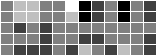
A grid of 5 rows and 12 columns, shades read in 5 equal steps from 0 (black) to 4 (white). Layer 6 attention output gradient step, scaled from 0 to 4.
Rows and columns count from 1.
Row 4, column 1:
2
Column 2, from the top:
3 3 1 2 1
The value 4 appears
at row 1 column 6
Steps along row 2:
up same down same up down up up down up down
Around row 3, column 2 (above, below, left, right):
3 2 2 2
